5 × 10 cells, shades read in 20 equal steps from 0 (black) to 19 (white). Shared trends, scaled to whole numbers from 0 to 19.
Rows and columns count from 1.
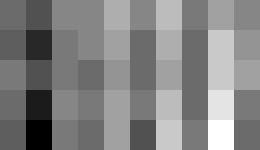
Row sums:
102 96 98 98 93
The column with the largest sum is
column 9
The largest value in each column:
9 6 10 10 13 10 15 9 19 12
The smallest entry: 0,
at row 5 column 2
